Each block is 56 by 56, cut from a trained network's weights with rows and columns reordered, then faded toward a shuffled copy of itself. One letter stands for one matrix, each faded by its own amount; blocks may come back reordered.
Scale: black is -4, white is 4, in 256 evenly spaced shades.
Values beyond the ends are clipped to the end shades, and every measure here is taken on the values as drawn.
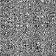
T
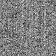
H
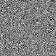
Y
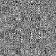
Y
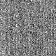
T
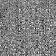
T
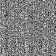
T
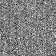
H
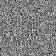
Y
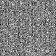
T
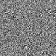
Y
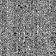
T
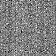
T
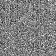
H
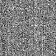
H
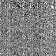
T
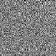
Y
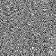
Y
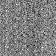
H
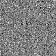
H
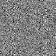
Y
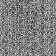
T
